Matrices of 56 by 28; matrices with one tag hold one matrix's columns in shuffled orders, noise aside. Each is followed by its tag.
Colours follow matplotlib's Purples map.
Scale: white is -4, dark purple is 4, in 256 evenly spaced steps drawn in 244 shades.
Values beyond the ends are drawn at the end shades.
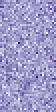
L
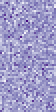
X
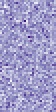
X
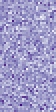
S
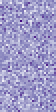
X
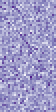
L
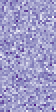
S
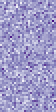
X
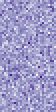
L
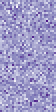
X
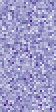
S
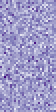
L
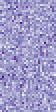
L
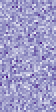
L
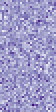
S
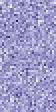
X
